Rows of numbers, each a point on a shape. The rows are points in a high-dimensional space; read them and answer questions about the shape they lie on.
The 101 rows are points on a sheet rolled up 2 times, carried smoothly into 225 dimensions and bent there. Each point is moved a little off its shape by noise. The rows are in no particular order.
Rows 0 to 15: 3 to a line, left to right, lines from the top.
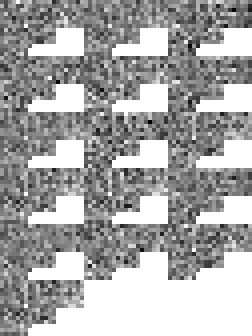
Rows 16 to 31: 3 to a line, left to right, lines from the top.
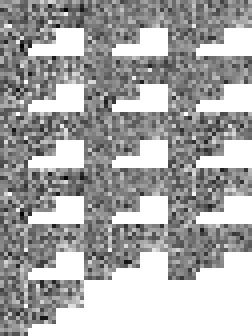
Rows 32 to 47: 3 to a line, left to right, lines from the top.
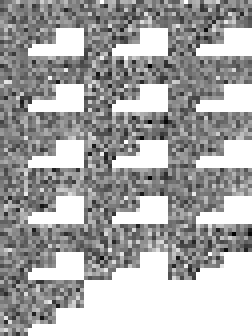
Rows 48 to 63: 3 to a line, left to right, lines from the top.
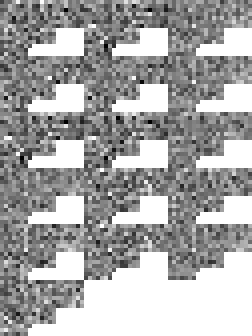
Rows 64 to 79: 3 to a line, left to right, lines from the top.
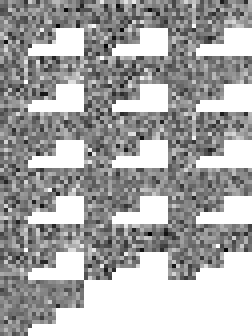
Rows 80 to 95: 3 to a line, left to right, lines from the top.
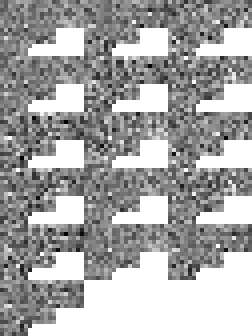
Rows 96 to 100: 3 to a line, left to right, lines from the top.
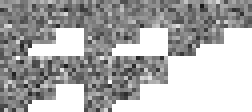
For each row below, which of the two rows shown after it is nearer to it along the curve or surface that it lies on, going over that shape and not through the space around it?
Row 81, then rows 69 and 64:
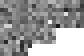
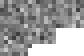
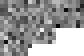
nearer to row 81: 64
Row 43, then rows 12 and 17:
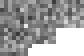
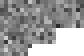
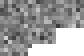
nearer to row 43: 17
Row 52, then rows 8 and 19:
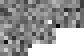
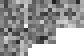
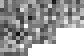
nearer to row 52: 19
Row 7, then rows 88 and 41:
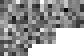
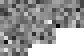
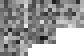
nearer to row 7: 41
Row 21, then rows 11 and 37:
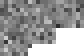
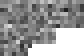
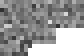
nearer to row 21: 37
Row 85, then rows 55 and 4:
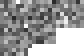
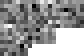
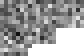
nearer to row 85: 55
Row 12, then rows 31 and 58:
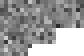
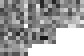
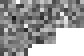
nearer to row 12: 31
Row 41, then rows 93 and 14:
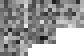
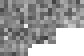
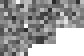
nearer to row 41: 14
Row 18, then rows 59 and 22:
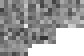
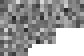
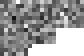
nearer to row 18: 59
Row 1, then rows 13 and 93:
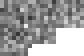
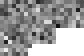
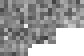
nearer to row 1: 93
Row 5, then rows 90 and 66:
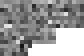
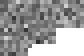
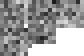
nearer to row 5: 90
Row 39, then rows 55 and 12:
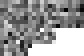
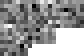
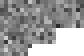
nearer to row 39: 55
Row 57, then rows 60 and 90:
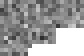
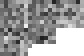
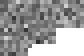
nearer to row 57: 90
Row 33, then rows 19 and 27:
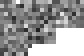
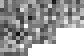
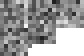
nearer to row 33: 27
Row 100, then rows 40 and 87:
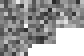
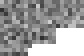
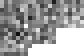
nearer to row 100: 87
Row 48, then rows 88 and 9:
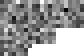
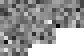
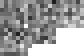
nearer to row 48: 9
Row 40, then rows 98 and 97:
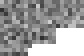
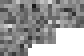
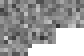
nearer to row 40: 97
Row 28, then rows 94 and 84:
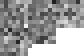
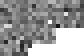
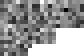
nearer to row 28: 84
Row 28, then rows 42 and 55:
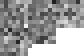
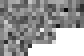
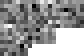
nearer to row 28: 55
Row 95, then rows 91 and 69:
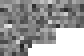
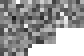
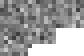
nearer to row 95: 69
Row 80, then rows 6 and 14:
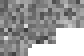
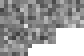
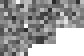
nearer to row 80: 6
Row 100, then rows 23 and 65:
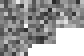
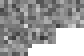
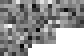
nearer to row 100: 65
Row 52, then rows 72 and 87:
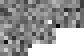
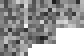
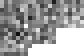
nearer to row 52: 87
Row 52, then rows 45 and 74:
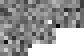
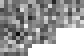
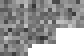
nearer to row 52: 45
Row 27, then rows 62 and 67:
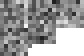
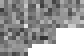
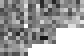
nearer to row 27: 67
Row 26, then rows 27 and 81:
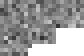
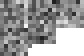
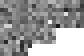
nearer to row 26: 81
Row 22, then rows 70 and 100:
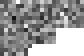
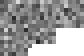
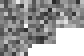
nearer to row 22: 100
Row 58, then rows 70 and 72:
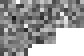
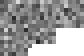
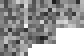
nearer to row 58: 72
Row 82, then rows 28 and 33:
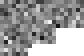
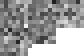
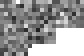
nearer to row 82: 28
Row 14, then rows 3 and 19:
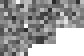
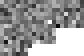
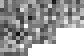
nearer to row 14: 19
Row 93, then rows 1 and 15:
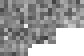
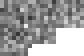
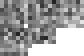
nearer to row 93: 1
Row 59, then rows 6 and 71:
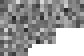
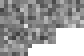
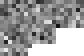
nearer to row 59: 6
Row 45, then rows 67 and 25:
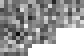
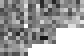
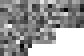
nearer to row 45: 67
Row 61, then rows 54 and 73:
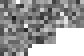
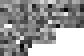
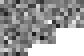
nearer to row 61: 54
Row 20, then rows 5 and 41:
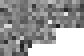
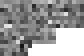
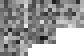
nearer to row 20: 5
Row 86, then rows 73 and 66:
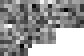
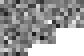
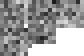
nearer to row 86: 66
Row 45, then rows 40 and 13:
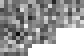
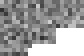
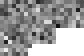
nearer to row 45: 13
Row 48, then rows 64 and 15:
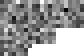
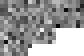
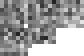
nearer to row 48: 15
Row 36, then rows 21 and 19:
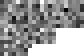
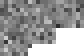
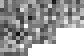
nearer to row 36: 19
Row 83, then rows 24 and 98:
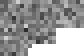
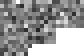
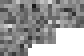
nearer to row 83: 98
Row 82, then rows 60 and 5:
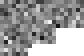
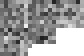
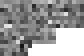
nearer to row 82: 5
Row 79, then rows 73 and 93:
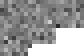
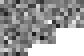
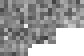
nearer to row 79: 93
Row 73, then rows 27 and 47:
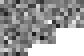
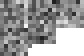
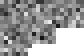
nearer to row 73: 47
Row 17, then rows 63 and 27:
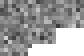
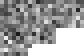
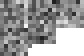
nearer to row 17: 63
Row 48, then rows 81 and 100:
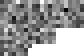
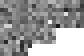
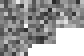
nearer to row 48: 100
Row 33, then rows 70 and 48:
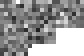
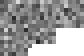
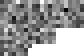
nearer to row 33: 48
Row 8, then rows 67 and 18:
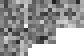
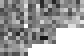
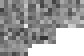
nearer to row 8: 67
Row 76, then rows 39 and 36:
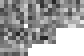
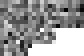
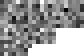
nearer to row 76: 36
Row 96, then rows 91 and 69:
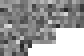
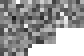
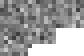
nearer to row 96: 69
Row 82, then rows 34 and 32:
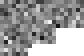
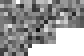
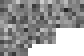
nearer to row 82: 32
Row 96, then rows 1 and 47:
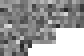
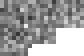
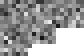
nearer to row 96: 47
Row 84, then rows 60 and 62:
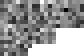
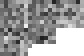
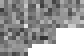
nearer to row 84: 60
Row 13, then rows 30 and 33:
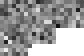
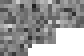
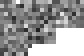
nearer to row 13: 30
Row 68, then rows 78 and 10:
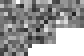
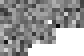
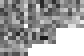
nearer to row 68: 10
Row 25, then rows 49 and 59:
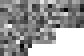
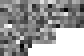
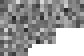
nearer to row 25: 49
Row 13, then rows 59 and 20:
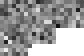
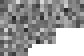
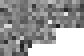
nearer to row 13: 20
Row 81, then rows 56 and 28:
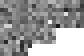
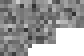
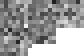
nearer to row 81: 56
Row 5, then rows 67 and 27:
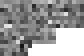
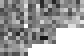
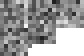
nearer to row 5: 67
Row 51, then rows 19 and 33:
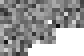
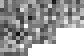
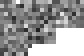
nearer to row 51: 19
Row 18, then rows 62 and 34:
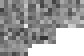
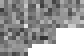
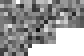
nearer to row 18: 62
